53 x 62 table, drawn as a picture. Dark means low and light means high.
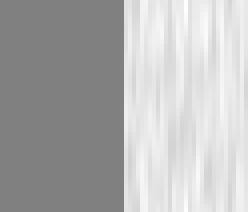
The table splits into one row of 2 panels. Panel 1,1: middling, flat. Panel 1,2: very high, streaked downward, faint in contrast.
